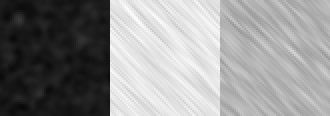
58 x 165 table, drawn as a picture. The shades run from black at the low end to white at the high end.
The table splits into one row of 3 panels. Panel 1,1: very low, blotchy, faint in contrast. Panel 1,2: very high, slanting down to the right, faint in contrast. Panel 1,3: high, slanting down to the right, faint in contrast.
